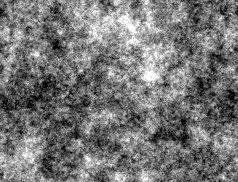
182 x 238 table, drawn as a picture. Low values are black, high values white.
The field is mottled with small blotches. No single row or column stands out from its neighbours. The ninth with the lowest average is the middle left. The halves do not mirror each other.
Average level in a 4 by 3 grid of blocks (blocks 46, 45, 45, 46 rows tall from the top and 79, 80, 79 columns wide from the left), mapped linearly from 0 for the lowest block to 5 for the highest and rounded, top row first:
252
132
021
221
